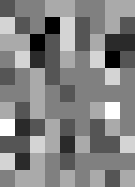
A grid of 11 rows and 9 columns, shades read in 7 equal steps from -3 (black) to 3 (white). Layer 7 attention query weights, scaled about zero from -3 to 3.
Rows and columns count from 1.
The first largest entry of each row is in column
4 1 5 2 8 3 8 1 3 1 2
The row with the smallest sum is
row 3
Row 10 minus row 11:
2 -3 0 0 -2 0 -1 1 -1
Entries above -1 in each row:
8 5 4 5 7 8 8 5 4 7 8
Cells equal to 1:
24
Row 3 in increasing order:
-3 -2 -2 -1 -1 1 1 1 2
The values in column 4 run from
-3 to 1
